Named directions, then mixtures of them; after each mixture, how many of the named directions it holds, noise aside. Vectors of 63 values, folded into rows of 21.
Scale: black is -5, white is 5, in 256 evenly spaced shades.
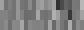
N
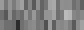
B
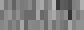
one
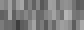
one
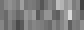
two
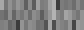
two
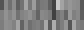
two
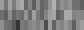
one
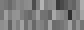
one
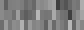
one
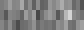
two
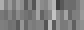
two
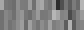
one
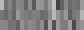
two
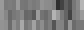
one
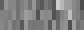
one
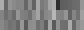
two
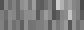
one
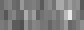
two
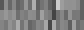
two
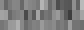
two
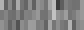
two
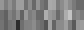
one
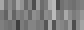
two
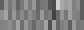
two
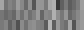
two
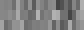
one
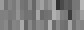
one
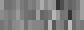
one
